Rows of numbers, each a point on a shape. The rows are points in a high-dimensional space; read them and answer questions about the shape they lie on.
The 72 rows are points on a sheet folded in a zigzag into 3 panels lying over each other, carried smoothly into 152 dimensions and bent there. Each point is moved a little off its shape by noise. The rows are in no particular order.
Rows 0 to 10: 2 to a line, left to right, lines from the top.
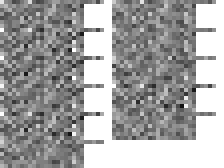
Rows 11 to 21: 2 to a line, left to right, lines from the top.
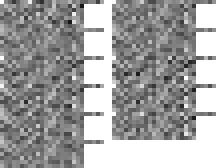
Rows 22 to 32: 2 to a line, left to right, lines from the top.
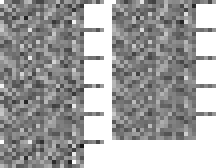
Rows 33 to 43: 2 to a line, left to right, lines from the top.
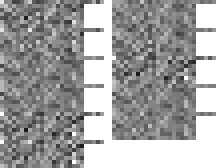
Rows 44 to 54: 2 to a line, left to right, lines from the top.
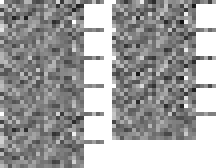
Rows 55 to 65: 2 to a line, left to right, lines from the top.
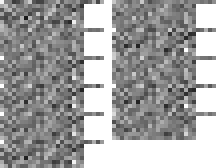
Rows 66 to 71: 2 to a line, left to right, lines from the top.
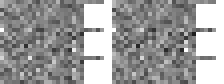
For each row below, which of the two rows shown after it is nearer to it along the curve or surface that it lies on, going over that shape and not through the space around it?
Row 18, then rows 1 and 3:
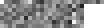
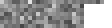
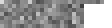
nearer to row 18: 3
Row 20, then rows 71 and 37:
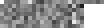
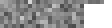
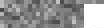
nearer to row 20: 37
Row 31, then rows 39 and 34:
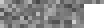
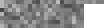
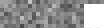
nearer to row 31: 34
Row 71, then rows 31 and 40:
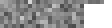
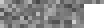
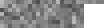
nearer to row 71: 31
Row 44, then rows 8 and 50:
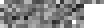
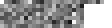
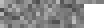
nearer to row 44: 50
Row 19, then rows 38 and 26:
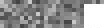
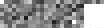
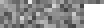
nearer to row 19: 26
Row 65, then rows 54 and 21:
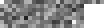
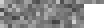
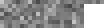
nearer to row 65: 21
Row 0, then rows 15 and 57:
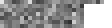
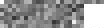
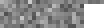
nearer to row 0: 57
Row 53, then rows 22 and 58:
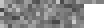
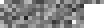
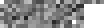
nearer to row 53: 58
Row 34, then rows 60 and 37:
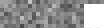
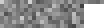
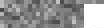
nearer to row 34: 60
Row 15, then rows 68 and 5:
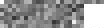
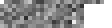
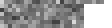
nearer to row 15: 5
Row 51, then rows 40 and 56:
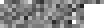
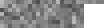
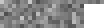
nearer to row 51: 56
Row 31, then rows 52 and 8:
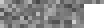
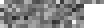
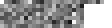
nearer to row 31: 52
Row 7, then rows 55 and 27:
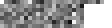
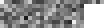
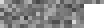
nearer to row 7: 55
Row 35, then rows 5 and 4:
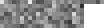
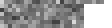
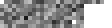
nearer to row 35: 4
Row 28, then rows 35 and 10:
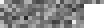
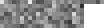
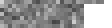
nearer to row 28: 10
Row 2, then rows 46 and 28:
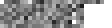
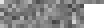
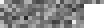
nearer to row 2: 28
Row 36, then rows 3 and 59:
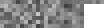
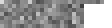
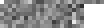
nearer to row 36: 3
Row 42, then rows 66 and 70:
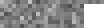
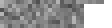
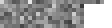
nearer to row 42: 70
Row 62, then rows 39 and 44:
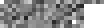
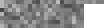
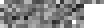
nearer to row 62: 44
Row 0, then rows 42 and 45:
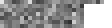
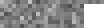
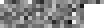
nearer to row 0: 45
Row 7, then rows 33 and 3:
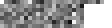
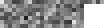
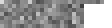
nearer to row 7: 33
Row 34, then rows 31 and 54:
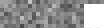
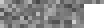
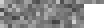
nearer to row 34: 31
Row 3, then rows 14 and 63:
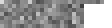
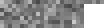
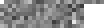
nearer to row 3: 14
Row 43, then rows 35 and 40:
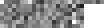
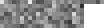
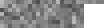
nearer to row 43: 40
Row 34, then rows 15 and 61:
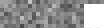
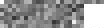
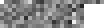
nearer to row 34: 61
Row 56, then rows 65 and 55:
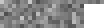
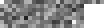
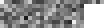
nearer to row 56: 65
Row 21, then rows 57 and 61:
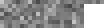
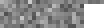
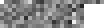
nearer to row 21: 57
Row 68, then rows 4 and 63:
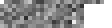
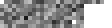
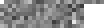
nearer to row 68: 4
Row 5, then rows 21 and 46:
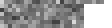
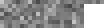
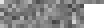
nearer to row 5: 46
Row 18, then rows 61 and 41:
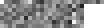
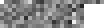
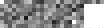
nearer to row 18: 61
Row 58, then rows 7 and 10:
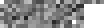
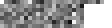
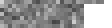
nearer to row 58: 10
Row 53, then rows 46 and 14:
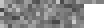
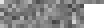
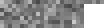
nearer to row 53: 46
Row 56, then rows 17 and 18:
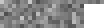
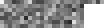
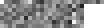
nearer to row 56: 18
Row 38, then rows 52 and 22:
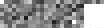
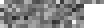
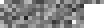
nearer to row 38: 22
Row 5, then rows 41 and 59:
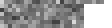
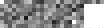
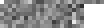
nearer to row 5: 59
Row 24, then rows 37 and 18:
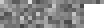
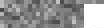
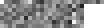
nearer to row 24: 18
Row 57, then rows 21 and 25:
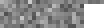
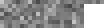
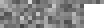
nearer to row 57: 21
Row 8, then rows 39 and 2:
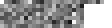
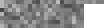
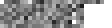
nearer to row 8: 2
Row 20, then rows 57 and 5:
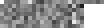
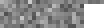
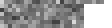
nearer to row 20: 5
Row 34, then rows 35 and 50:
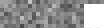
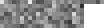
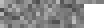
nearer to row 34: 35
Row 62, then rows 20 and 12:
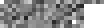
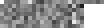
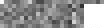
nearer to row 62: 20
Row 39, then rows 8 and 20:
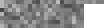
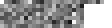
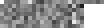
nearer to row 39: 20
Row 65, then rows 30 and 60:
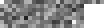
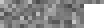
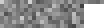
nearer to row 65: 30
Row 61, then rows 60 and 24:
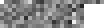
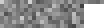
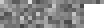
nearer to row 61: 60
